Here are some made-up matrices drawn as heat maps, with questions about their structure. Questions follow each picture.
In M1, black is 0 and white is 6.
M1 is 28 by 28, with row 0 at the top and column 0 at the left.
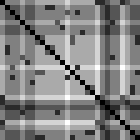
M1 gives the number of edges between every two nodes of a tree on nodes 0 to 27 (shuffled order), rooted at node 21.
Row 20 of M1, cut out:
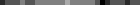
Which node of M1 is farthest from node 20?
13
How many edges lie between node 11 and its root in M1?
2
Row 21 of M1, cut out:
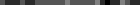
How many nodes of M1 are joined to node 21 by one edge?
10
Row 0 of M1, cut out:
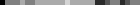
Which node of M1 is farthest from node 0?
13
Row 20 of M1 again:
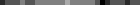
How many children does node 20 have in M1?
2
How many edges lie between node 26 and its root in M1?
1
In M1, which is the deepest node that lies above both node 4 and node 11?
22
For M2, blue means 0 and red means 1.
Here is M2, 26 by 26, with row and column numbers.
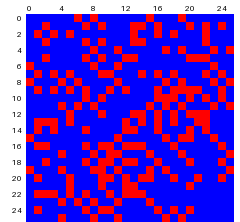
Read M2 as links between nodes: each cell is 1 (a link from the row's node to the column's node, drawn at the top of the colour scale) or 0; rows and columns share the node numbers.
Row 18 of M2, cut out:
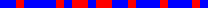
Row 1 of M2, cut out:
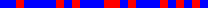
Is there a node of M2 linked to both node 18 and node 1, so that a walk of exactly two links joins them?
yes
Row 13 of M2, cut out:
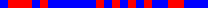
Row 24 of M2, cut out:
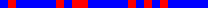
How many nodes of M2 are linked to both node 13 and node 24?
3
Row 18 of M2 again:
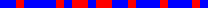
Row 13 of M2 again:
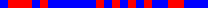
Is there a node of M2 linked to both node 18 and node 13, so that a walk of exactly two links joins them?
yes
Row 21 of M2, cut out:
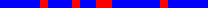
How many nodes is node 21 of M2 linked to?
5
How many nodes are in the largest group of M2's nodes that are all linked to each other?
6
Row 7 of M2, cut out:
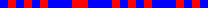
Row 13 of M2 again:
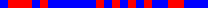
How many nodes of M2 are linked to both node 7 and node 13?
7
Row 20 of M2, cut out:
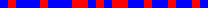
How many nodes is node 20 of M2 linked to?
10
